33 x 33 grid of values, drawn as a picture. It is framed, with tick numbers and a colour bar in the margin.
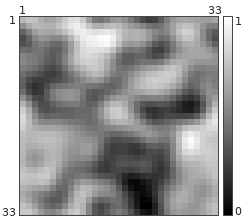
Lone odd cells: none. Grain: blotchy. Ninth with the lowest average: bottom middle. Histogram: bell-shaped.
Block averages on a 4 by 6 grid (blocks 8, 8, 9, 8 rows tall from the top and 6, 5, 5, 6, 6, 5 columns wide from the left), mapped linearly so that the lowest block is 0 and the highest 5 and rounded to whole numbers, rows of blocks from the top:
3 4 5 3 3 3
1 2 3 3 3 2
4 3 2 2 2 5
4 3 2 0 2 4
